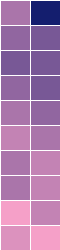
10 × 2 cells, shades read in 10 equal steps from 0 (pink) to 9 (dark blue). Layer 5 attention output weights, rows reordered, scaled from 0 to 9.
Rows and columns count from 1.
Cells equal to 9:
1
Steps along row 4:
up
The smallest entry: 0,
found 2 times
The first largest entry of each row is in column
2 2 1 2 2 2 1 1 2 1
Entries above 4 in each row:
1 1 2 1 0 0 0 0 0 0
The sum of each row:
12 9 10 9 7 5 5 5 2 1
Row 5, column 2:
4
